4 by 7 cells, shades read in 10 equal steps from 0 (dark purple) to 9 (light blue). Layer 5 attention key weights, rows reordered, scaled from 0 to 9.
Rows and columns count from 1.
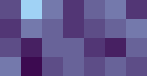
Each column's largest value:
5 9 5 4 4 5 5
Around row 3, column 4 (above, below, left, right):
2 4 4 2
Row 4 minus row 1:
2 -9 -2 2 -1 -1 1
